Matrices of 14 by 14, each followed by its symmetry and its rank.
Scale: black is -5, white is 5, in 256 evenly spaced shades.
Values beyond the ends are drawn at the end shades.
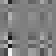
neither, rank one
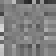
antisymmetric, rank two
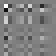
neither, rank one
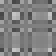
symmetric, rank one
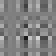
neither, rank one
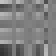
neither, rank one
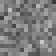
neither, full rank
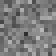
neither, full rank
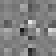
antisymmetric, rank two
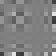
symmetric, rank one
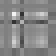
symmetric, rank one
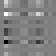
neither, rank one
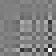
symmetric, rank one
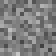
neither, full rank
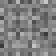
antisymmetric, rank two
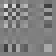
symmetric, rank one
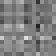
antisymmetric, rank two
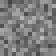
neither, full rank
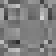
antisymmetric, rank two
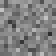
neither, full rank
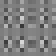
neither, rank one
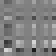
neither, rank one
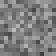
neither, full rank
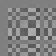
symmetric, rank one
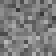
neither, full rank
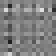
antisymmetric, rank two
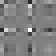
symmetric, rank one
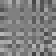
antisymmetric, rank two
